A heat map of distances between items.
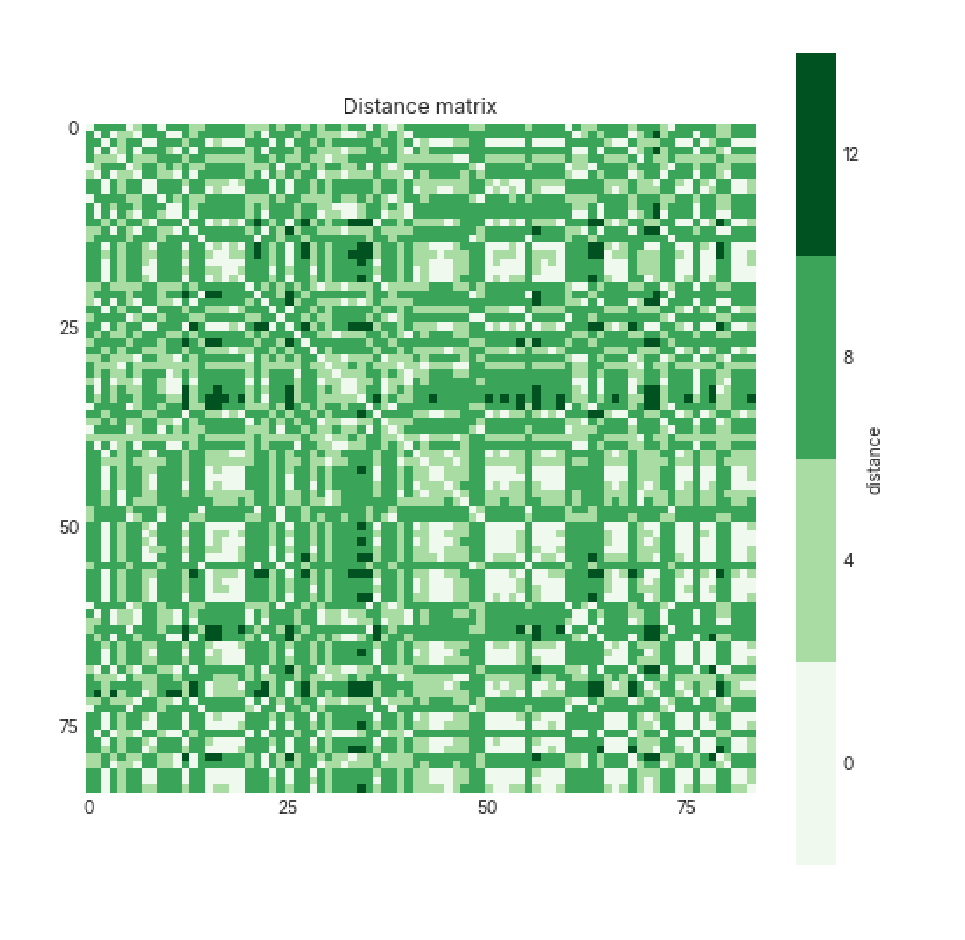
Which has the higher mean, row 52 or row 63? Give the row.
63
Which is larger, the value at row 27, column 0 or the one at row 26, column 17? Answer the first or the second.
the second
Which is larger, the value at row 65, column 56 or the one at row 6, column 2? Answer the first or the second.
the second
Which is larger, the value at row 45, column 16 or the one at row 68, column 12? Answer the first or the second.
the second
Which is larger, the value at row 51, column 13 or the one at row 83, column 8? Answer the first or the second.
the first
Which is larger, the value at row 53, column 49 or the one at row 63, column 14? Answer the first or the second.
the first
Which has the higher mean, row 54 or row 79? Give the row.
79
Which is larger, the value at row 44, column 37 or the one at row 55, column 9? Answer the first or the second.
the first
